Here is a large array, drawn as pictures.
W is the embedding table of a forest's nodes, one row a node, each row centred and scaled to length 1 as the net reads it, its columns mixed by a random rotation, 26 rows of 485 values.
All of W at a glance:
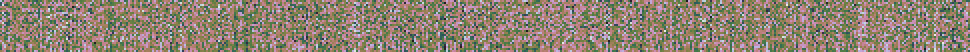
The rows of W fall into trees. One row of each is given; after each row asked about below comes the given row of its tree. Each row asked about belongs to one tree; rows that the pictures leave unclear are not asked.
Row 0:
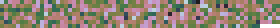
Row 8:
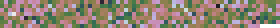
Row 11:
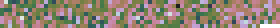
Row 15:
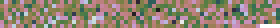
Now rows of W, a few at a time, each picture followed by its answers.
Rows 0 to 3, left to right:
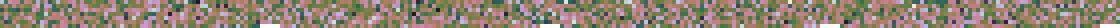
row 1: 15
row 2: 11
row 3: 0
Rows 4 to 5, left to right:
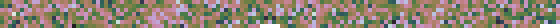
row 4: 8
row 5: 8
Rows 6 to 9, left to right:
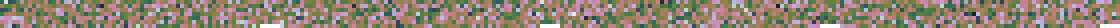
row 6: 11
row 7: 15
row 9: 15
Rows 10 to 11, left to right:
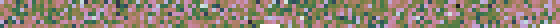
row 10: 0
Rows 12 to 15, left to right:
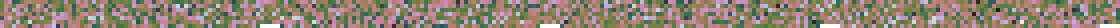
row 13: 11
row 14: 0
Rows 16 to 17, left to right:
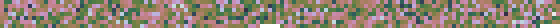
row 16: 8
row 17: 15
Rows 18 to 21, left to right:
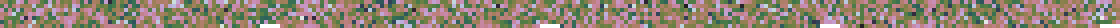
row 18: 8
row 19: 8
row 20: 0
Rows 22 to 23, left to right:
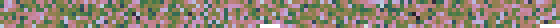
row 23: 15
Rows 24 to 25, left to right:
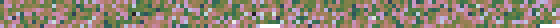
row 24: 15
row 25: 15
